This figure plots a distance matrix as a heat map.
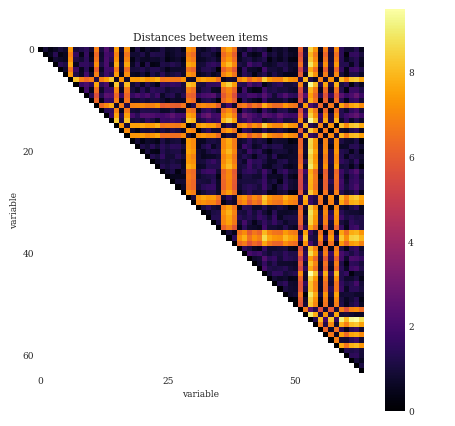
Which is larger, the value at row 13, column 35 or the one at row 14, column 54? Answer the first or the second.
the second
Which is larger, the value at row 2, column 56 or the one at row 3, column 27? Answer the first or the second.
the first
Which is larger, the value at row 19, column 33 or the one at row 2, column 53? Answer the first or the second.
the second
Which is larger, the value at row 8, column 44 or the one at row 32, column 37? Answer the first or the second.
the second
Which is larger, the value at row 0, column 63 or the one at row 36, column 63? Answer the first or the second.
the second
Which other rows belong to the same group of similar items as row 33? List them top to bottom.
0, 1, 2, 3, 4, 5, 7, 8, 9, 10, 12, 13, 14, 16, 18, 19, 20, 21, 22, 23, 24, 25, 26, 27, 28, 31, 32, 34, 35, 39, 40, 41, 42, 43, 44, 45, 46, 47, 48, 49, 50, 52, 55, 57, 59, 60, 61, 62, 63
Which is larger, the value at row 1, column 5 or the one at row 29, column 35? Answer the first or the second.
the second
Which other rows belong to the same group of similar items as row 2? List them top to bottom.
0, 1, 3, 4, 5, 7, 8, 9, 10, 12, 13, 14, 16, 18, 19, 20, 21, 22, 23, 24, 25, 26, 27, 28, 31, 32, 33, 34, 35, 39, 40, 41, 42, 43, 44, 45, 46, 47, 48, 49, 50, 52, 55, 57, 59, 60, 61, 62, 63
